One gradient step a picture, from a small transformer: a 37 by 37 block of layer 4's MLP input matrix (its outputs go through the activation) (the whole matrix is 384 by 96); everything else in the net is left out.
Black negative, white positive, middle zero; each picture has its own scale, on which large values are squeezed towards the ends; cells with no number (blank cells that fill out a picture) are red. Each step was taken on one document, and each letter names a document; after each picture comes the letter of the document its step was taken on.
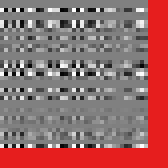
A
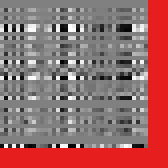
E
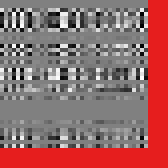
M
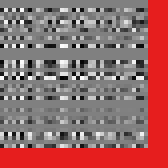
A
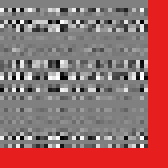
M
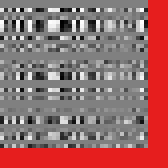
A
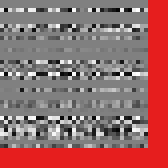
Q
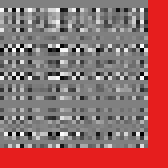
M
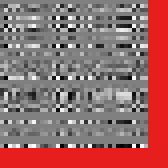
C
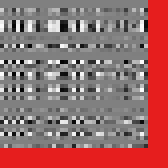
A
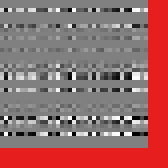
Q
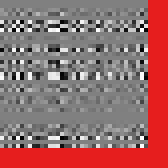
M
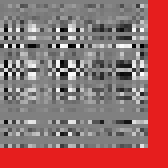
E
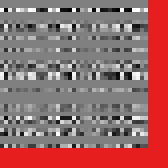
Q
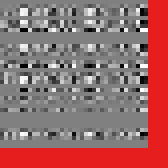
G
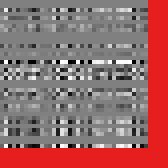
C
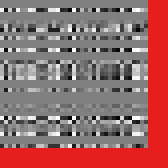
Q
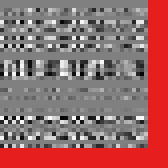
A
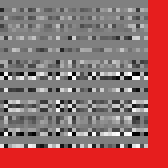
Q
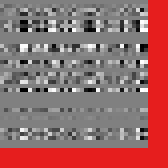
G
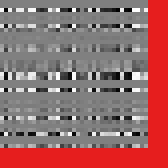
Q
